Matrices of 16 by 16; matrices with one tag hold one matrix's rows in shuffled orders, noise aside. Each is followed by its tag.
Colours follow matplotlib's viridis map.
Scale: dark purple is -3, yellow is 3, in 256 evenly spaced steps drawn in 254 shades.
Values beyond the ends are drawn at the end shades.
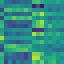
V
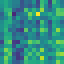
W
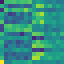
V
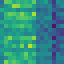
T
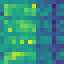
T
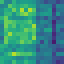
T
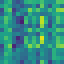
W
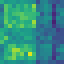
T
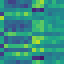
V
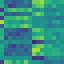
V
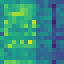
T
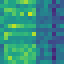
T
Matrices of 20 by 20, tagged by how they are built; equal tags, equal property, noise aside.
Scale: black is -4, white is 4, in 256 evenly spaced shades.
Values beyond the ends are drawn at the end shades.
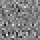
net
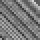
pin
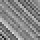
pin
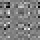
net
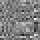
net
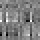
net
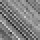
pin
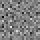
net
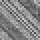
pin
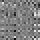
net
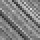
pin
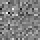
net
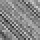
pin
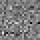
net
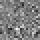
net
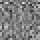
net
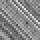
pin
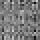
net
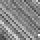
pin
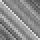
pin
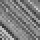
pin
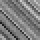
pin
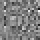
net
